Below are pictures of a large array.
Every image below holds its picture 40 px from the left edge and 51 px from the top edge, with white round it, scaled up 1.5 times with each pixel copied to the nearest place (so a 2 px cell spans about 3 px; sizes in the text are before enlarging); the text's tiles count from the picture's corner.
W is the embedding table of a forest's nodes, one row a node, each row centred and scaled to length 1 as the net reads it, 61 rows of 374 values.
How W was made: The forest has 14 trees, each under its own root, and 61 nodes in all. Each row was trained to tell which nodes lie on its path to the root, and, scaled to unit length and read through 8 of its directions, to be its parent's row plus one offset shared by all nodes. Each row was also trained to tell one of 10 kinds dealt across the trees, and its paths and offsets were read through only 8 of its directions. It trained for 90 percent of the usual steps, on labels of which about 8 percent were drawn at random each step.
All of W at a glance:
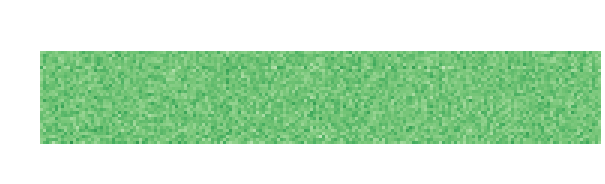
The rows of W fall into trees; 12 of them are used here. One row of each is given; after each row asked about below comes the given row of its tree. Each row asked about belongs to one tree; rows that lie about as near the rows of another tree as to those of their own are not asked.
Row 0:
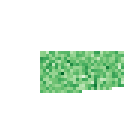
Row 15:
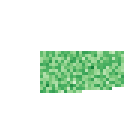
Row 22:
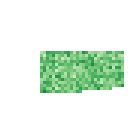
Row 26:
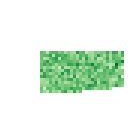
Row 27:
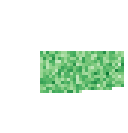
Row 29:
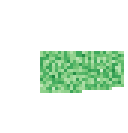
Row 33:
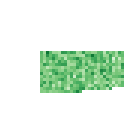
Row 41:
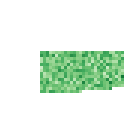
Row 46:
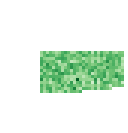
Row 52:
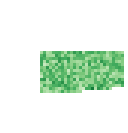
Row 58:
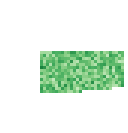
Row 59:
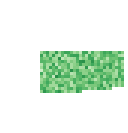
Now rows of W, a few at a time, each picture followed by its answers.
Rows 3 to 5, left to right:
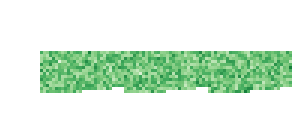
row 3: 26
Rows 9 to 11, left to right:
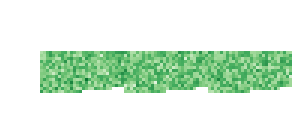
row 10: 52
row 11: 52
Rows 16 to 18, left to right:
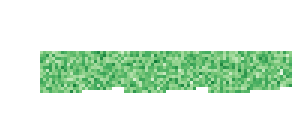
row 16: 27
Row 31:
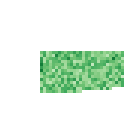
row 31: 26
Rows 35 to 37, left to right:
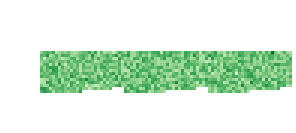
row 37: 27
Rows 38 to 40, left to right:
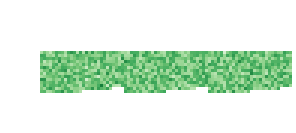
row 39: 15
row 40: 15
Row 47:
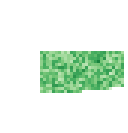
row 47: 27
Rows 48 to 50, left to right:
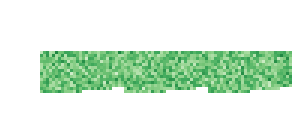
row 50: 15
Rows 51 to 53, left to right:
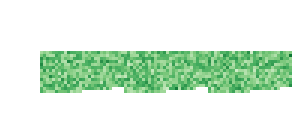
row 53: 26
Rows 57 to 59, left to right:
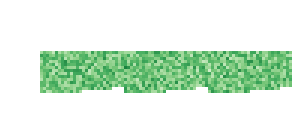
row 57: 27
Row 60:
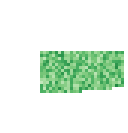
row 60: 58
